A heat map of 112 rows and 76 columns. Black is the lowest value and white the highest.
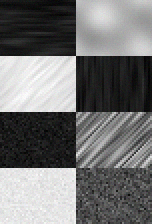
The table splits into 4 rows of 2 panels. Panel 1,1: very low, streaked across, faint in contrast. Panel 1,2: high, smooth. Panel 2,1: very high, slanting up to the right, faint in contrast. Panel 2,2: very low, streaked downward, faint in contrast. Panel 3,1: very low, fine-grained, faint in contrast. Panel 3,2: middling, slanting up to the right, strong in contrast. Panel 4,1: very high, fine-grained, faint in contrast. Panel 4,2: low, fine-grained.
